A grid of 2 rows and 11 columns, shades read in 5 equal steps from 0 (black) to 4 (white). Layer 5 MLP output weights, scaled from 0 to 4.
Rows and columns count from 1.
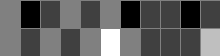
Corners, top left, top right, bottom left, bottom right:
2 1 2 3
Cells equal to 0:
3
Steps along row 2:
down up down up up down down same same up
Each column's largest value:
2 1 2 2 2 4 2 1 1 1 3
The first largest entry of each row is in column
1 6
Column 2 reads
0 1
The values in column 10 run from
0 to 1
